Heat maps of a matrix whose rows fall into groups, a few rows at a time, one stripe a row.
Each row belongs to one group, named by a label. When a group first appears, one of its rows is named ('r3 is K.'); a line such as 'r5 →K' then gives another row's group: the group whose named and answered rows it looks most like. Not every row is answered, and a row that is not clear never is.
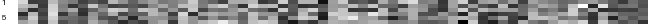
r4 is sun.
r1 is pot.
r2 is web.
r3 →pot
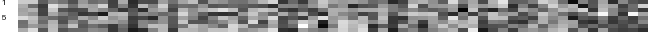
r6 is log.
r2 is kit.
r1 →web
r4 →pot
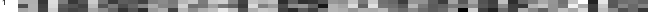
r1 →web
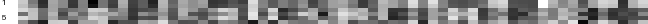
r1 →kit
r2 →kit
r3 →log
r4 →log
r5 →log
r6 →kit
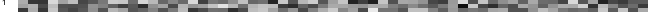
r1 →pot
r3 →web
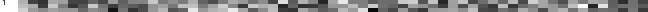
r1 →pot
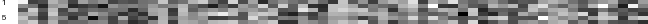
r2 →pot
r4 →sun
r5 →kit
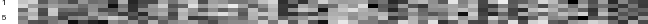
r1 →web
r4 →sun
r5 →log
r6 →pot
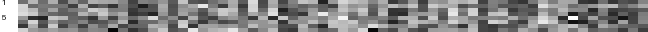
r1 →log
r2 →kit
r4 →log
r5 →pot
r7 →sun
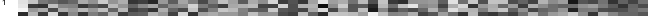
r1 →log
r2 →pot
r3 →log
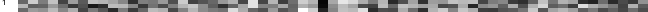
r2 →pot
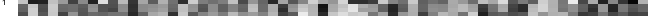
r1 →kit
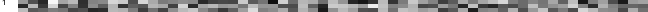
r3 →pot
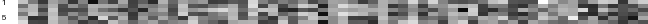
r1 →kit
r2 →log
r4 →log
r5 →kit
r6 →pot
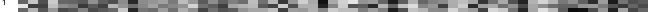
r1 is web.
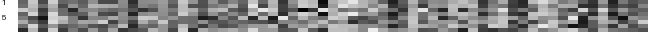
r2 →log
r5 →pot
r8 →sun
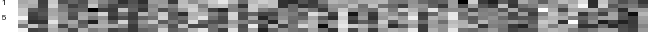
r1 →sun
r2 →web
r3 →pot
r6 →pot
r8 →kit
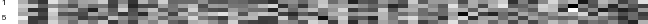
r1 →kit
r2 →web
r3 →pot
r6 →kit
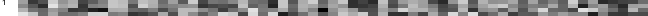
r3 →pot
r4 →log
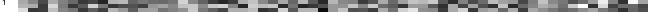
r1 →pot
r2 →web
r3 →pot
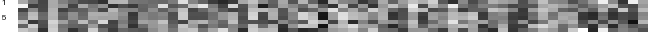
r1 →pot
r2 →kit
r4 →log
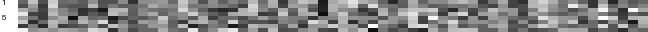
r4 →pot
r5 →kit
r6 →kit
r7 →web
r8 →log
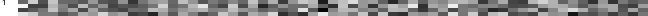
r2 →kit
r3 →sun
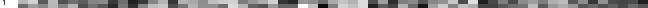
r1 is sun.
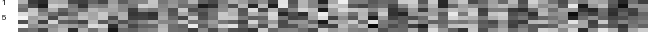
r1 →pot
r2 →pot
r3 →log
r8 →kit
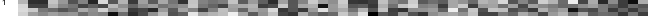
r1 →kit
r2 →pot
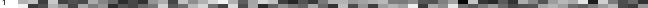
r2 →kit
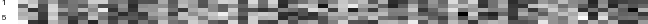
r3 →kit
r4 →sun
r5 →web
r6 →kit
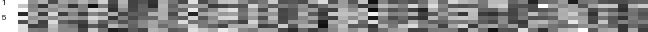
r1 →log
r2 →kit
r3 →log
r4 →sun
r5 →log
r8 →sun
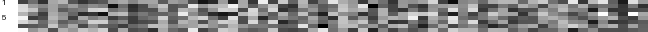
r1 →pot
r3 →log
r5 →kit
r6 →log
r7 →sun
